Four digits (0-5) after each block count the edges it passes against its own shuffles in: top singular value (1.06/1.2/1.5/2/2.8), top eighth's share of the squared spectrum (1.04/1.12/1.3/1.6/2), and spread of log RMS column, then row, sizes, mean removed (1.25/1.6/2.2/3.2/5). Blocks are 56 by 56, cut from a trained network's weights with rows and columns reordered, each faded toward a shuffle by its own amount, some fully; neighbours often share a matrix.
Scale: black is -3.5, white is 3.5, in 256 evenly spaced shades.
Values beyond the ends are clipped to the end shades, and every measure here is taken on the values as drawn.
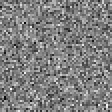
1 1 0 0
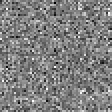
3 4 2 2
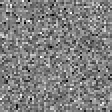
0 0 0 0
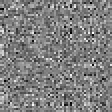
3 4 2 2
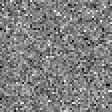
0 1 0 0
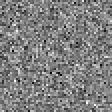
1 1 0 0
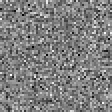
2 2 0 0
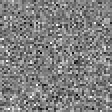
3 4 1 2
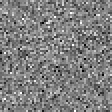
1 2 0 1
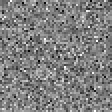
1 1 0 0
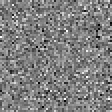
3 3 2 2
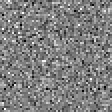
0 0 0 0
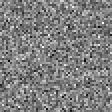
0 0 0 0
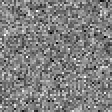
0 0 0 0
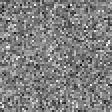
0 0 0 0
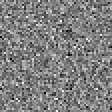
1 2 0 1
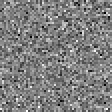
0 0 0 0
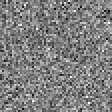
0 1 0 0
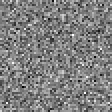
0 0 0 0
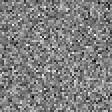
1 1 0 0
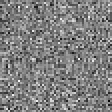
3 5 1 3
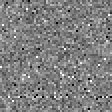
2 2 0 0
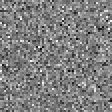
1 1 0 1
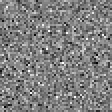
1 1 0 1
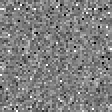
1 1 0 0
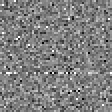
2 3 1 1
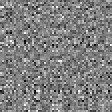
3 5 3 3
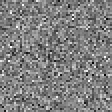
2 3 1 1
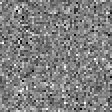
2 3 2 1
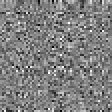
3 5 3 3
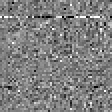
3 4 2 2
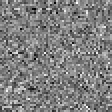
2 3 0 2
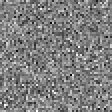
1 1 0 0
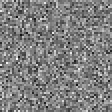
2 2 0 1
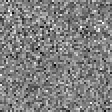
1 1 0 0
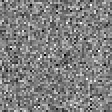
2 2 1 1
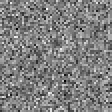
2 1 0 0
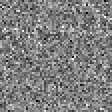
1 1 0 0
